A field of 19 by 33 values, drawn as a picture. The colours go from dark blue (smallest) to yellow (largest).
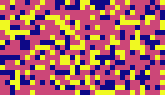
The texture is fine-grained noise. No row or column stands out. Neither half mirrors the other. There is no overall slope. There are no regular stripes.
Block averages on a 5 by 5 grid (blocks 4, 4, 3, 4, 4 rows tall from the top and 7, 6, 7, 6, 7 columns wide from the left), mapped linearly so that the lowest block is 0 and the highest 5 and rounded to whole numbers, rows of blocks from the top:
4 3 3 3 1 | 5 4 5 3 4 | 1 3 4 5 4 | 1 4 4 0 2 | 2 3 4 2 3
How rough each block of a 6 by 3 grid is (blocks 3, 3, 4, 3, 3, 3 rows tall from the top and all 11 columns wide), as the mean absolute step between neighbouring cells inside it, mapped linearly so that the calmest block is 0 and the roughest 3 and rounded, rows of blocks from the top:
011
201
111
121
121
032
